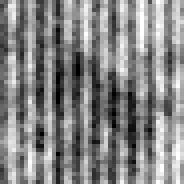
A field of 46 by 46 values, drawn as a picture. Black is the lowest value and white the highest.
Grain: streaks running down. Ninth with the lowest average: centre. Stripes: upright, repeating 10 times.
